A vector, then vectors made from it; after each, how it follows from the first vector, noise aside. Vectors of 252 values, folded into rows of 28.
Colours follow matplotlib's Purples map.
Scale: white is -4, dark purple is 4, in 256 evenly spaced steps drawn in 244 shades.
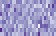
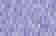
shrunk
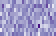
negated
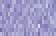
shrunk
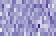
negated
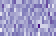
negated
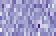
negated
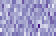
negated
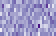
negated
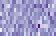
negated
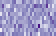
negated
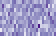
negated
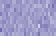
shrunk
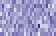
negated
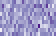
negated
